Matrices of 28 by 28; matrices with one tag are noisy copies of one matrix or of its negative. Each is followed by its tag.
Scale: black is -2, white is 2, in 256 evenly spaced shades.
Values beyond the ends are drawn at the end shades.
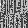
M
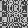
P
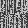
M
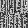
M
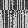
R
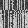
R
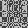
P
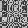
P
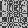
P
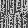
M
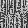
M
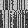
R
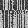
R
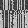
R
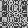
P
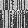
R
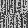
M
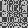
P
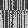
R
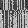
R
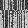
R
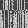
R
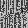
M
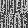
M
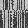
R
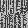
M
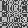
P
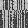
R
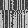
R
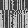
R
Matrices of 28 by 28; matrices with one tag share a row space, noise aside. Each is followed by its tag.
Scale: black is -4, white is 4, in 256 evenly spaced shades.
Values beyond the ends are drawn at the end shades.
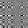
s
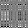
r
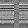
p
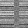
p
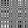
r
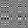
r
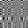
s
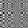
s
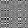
r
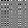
r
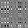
r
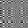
s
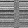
p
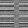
p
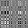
r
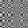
s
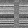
p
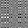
r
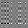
r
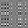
r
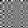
s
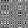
r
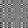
s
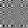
s
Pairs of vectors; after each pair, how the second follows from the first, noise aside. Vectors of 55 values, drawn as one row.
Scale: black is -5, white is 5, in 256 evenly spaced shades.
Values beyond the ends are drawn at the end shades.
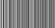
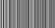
copied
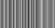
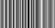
scaled up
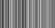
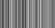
copied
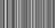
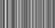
copied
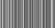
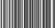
scaled up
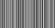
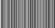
wrapped around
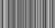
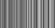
wrapped around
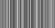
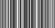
scaled up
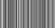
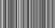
copied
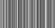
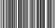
scaled up
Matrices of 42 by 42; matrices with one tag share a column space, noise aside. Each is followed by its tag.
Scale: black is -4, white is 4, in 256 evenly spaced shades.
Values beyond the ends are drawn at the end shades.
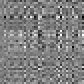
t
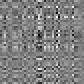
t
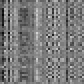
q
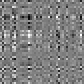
t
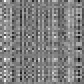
q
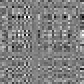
t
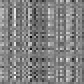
q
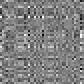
t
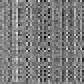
q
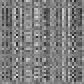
q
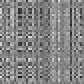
q
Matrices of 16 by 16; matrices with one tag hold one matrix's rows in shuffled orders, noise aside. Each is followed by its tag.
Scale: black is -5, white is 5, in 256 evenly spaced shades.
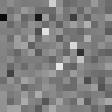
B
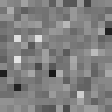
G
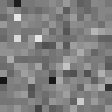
G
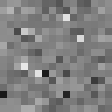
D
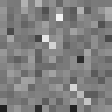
B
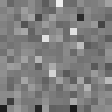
B
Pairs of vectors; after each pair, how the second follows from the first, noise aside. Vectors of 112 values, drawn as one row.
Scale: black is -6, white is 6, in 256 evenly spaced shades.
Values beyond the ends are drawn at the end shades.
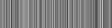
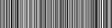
scaled up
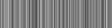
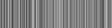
sign-scrambled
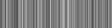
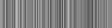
sign-scrambled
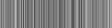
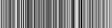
scaled up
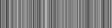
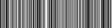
scaled up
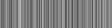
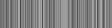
sign-scrambled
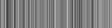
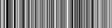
scaled up
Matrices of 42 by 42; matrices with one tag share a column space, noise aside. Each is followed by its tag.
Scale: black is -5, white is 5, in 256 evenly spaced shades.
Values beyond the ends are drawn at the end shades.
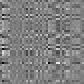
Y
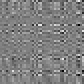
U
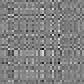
Y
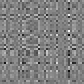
Y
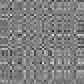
Y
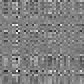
U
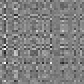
Y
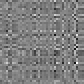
Y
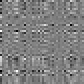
U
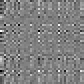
U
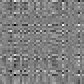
U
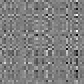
Y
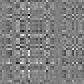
Y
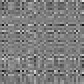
U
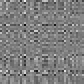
U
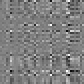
U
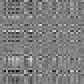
U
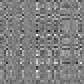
Y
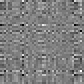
U
